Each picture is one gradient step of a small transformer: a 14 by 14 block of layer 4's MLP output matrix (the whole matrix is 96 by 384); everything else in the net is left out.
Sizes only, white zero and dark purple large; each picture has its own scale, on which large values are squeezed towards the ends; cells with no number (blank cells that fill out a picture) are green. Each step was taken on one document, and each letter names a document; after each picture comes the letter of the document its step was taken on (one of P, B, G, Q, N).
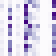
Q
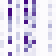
Q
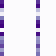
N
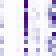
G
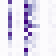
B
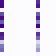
N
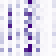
B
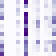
G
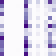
G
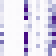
G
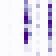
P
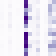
P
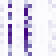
B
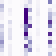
P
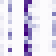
Q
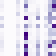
G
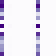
N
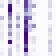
Q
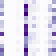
G
